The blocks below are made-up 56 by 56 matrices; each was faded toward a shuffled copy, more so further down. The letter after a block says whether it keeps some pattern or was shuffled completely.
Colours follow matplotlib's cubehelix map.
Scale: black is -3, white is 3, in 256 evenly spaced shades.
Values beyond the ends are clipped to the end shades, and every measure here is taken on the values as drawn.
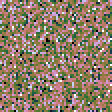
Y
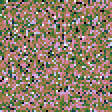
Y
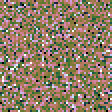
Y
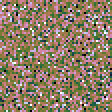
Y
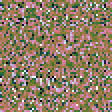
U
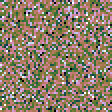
Y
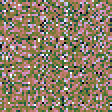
U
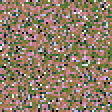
Y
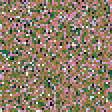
Y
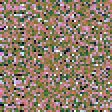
U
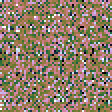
U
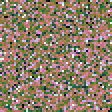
Y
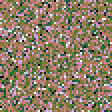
Y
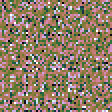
U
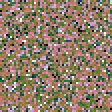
Y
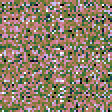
U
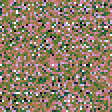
U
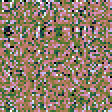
U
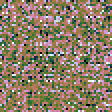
U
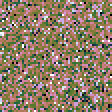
Y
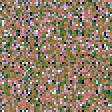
U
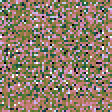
U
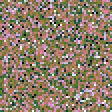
Y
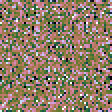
U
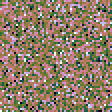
Y
